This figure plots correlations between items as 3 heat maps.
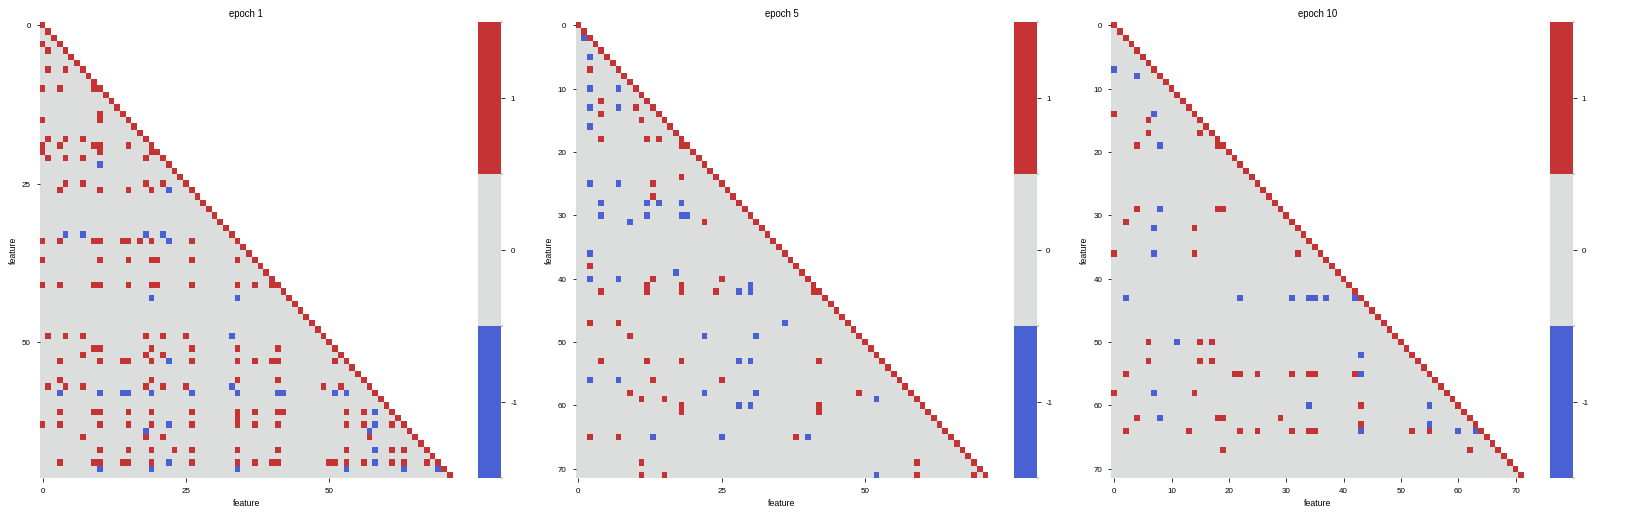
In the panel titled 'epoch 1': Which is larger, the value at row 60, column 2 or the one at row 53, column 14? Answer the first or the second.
the second
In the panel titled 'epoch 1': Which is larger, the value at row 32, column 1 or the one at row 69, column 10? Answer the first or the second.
the second
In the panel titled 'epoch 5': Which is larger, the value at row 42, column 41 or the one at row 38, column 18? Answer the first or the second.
the first
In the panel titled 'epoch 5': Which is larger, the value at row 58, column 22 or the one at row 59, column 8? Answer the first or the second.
the second
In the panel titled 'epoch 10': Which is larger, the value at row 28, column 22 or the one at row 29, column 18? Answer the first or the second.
the second
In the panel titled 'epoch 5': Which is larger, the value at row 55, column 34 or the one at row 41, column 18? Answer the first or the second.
the second
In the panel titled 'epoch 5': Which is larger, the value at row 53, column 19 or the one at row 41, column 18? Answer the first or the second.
the second
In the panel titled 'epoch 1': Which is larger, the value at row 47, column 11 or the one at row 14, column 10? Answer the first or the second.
the second
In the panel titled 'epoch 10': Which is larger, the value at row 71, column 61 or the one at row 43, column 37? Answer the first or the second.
the first
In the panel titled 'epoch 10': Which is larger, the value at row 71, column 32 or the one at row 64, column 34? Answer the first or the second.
the second
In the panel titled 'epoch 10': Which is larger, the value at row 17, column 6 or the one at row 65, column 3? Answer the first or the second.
the first
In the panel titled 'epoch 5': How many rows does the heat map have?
72
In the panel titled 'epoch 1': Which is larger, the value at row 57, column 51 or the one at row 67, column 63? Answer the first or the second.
the second
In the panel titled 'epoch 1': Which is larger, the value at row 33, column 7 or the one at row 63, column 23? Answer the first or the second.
the second
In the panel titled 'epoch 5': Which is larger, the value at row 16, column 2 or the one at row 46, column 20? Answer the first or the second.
the second
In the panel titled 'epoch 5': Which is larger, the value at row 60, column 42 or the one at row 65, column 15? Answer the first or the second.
the first
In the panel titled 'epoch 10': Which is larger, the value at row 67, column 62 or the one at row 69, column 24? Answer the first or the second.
the first
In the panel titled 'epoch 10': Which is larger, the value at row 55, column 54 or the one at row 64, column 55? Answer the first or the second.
the second
